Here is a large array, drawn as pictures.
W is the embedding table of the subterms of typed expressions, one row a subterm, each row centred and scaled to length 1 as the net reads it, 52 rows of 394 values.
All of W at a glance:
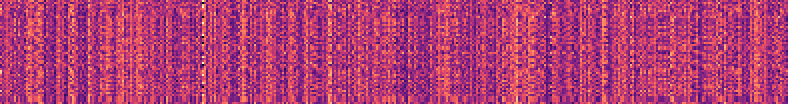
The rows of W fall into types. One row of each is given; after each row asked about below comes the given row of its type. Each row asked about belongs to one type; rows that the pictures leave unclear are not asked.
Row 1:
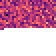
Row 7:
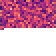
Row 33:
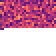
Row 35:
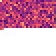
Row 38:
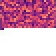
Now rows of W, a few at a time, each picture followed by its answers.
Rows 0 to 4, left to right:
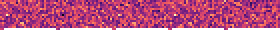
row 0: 35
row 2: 7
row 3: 35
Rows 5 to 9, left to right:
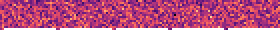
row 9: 33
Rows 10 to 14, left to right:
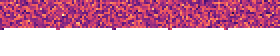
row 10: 33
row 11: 35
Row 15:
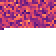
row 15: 33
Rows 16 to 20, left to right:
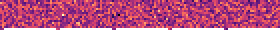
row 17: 35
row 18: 33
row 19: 7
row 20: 38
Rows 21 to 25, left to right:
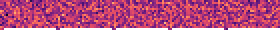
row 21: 7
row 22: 38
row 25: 38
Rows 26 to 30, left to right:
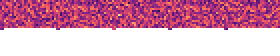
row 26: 33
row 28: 7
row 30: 38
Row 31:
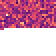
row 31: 35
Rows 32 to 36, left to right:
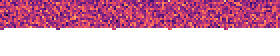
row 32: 1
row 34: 7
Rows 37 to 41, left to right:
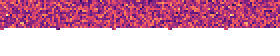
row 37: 35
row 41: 7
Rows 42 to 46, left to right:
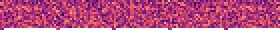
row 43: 7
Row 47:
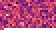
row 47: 7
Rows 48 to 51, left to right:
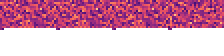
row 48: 33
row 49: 33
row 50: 33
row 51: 38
